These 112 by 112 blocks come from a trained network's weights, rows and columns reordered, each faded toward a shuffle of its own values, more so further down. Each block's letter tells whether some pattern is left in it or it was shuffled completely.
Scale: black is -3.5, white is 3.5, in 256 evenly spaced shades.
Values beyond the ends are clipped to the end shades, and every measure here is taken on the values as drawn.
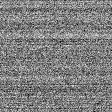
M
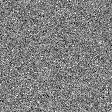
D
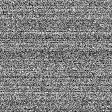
M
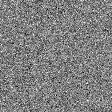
D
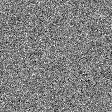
D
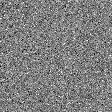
D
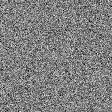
D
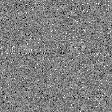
M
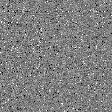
M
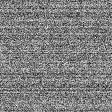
M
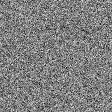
D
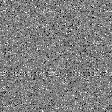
M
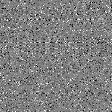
M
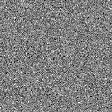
M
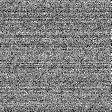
M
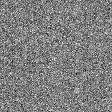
M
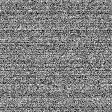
M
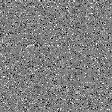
M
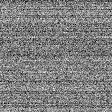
M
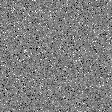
D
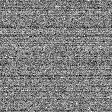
M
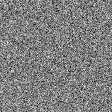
D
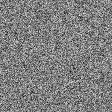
D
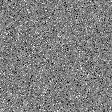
D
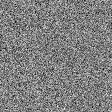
D
